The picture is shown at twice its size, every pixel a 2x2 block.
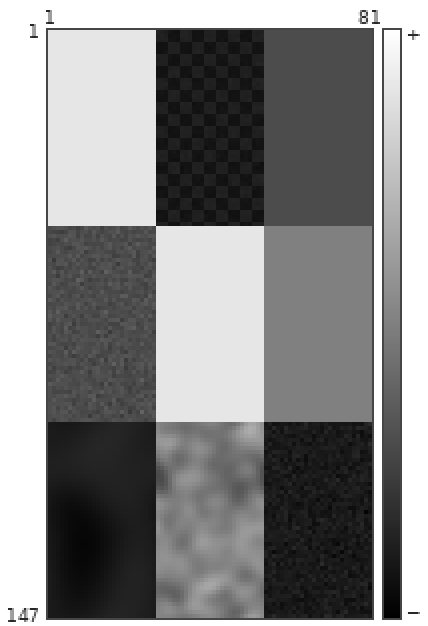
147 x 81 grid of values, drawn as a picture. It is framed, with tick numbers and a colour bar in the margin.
It is made of 3 by 3 panels. Panel 1,1: very high, flat. Panel 1,2: very low, checkered, faint in contrast. Panel 1,3: low, flat. Panel 2,1: low, fine-grained, faint in contrast. Panel 2,2: very high, flat. Panel 2,3: middling, flat. Panel 3,1: very low, smooth, faint in contrast. Panel 3,2: middling, blotchy. Panel 3,3: very low, fine-grained, faint in contrast.
